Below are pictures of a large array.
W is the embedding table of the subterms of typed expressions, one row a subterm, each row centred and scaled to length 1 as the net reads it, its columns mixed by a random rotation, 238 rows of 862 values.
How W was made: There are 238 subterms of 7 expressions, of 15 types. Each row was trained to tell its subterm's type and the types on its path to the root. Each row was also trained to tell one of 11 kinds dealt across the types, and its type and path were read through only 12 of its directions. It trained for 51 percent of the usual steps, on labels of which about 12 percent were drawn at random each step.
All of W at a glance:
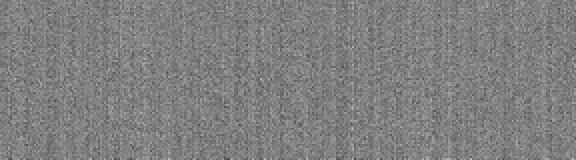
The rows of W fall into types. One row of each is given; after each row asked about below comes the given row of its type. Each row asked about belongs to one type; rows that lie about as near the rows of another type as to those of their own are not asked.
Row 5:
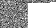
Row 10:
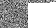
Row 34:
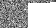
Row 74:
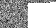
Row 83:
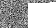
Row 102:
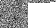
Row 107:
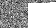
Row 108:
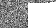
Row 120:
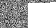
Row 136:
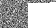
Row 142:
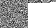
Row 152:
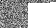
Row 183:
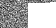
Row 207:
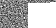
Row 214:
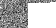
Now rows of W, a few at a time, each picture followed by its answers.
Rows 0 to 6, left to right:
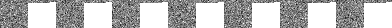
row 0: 83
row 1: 10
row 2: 107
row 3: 142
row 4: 120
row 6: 152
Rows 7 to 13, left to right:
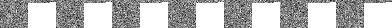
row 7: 108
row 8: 83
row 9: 142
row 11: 120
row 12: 207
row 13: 107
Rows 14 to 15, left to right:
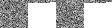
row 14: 10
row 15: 74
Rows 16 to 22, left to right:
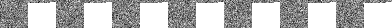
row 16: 102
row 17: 10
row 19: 108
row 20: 207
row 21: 142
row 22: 136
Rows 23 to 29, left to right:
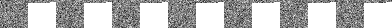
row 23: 207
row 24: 10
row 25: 74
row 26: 102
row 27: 10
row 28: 5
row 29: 34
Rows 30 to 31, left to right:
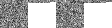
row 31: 5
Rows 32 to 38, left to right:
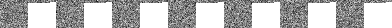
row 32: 152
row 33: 107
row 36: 152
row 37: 214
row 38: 10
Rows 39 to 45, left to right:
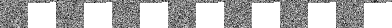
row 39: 74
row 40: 120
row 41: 214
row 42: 74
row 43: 74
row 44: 207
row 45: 120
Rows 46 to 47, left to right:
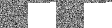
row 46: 207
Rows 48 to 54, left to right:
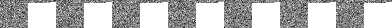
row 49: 10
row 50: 207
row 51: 207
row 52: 152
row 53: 34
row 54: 74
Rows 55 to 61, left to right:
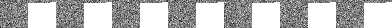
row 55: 120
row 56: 142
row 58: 207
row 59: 120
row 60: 83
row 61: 207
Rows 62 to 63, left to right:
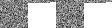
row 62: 102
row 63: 34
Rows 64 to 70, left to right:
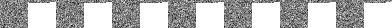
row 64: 136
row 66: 102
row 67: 108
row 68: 102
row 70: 207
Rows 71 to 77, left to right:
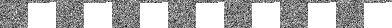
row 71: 183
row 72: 83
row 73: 34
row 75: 214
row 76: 152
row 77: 102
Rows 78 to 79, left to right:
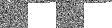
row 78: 5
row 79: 183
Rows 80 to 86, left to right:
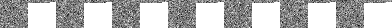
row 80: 214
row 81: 5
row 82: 74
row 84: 207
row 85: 10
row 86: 183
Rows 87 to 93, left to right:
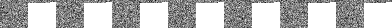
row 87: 107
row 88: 108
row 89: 142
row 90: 74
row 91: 83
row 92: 152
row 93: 120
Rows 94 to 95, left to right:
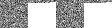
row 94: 108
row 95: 108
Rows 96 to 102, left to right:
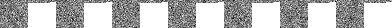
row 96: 183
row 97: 183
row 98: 136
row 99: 152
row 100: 183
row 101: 83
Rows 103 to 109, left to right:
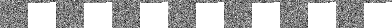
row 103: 214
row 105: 136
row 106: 214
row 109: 136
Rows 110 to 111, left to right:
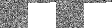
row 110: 5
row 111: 5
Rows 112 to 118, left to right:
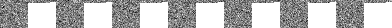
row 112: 5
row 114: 108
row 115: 102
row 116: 152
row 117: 136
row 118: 136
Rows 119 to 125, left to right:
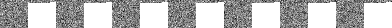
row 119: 34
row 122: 34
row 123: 107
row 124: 152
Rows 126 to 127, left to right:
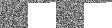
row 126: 136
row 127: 152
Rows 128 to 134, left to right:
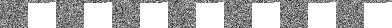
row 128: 142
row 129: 120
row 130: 214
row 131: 10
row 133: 183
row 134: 136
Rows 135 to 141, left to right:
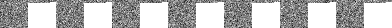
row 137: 83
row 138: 142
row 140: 83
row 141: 136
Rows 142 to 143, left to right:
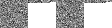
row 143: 83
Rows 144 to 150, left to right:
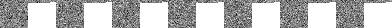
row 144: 152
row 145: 136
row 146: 74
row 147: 152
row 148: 142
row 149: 183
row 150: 183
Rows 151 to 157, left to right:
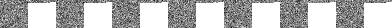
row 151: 102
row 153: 10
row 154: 108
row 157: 74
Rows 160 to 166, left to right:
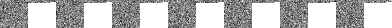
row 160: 102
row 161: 107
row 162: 142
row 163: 5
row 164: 102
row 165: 120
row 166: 10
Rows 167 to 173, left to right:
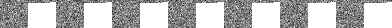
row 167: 183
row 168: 152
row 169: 107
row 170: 10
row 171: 10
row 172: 142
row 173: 152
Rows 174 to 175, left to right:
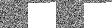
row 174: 102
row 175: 10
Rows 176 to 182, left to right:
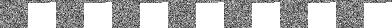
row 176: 183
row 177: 183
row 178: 152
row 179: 142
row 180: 5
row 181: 214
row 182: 5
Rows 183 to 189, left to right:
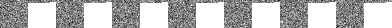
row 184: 10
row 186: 102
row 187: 108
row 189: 142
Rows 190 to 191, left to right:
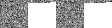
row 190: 120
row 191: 83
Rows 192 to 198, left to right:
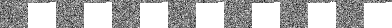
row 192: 107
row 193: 207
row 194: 5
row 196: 214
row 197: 142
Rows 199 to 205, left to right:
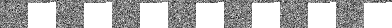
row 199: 34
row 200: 152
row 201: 108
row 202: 108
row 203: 120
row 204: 74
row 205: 120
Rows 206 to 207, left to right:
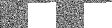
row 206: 120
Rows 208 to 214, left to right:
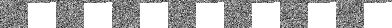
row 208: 102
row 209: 120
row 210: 102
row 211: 83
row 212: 5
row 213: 152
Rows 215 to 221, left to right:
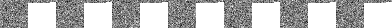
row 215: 136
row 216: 107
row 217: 107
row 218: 83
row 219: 74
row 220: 214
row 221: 107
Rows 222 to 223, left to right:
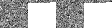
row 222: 102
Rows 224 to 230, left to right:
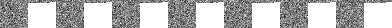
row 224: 142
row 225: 34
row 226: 107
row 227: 136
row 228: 102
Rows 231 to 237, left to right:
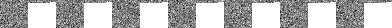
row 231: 34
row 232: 142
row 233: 10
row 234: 10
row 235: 120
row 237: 107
